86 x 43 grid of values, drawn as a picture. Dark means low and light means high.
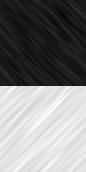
It is made of 2 by 1 panels. Panel 1,1: very low, slanting down to the right, faint in contrast. Panel 2,1: very high, slanting up to the right, faint in contrast.
